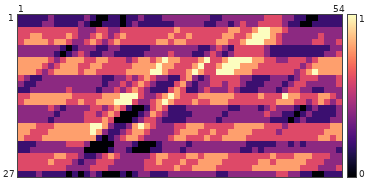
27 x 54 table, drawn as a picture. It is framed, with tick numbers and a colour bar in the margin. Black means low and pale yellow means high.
No overall slope runs across the table. Horizontal stripes repeat 5 times down the table. Overall the values sit about 50% of the way up the scale.
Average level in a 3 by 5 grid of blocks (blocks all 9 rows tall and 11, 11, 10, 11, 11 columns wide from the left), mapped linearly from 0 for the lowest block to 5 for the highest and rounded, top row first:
21350
23221
30343
